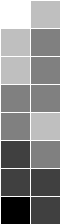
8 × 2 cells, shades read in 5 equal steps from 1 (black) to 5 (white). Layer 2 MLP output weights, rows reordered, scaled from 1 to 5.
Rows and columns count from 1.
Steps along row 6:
up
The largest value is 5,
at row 1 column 1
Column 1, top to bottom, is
5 4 4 3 3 2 2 1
